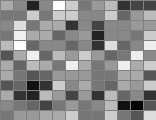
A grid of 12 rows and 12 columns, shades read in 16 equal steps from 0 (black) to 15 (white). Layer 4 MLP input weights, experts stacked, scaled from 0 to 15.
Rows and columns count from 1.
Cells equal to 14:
6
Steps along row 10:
down down up down down up down up down up down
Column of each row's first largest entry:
5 3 2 2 2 3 6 1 5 4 9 12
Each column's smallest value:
5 3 1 3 6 3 7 2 6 1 0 3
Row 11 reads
8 7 6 4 7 9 7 8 11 1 0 5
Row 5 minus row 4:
4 1 -4 -2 2 -2 -1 1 5 -2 1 2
